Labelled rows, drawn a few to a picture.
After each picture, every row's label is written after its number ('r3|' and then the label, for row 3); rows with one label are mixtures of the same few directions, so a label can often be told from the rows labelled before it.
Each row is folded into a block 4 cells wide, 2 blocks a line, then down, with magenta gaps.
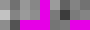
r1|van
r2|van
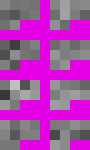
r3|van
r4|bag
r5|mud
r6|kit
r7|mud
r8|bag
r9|van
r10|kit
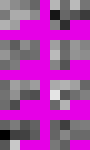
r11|bag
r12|kit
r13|mud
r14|van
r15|bag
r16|mud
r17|van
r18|mud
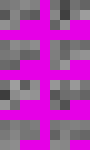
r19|kit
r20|bag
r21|bag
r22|bag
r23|mud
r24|kit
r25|kit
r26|kit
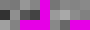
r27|kit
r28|van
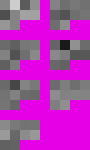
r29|mud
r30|van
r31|bag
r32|mud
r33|mud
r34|kit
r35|kit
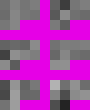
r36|van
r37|mud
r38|mud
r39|kit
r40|van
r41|kit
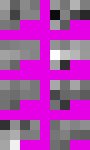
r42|van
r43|kit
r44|van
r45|van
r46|kit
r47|kit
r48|kit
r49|bag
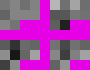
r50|mud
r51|kit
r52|bag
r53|bag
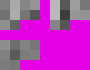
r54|bag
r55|van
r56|van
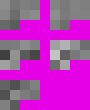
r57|kit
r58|van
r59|kit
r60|mud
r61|mud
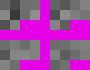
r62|bag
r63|mud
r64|mud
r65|bag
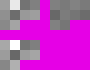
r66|mud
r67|kit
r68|mud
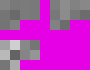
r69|van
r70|bag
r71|mud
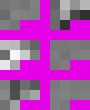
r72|mud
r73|bag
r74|bag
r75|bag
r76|bag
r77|van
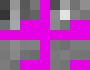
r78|van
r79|van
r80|bag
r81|mud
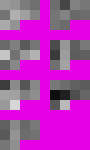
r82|bag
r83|mud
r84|kit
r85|van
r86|kit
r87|van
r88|van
